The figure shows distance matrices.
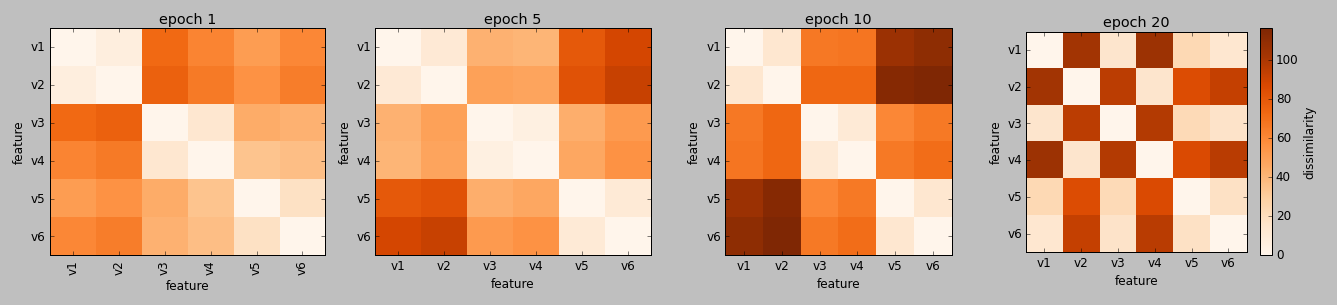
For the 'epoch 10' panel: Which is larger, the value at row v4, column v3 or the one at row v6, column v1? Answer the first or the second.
the second
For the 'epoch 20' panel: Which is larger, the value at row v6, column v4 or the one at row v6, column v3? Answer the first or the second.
the first
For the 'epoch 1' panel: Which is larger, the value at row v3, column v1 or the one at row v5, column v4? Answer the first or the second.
the first
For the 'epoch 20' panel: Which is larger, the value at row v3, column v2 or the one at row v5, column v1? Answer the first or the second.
the first
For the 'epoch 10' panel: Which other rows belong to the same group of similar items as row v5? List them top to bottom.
v6
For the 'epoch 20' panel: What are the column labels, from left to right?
v1, v2, v3, v4, v5, v6
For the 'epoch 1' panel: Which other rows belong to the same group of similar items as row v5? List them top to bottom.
v6
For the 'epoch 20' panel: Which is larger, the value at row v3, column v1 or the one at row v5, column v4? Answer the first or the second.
the second
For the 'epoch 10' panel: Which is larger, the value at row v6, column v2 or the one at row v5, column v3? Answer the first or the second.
the first
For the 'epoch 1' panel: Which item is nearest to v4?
v3
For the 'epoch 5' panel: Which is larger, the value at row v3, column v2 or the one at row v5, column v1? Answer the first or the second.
the second
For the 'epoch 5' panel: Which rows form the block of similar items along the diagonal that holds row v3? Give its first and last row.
v3 to v4
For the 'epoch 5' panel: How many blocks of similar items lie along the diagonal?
3
